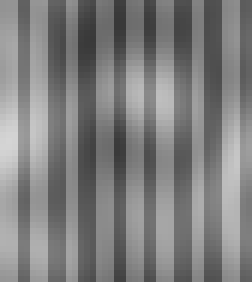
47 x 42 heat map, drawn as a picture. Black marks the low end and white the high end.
The middle left is the ninth with the highest average. On average the colour sits 50% of the way up the scale. Upright stripes repeat 8 times across the table.
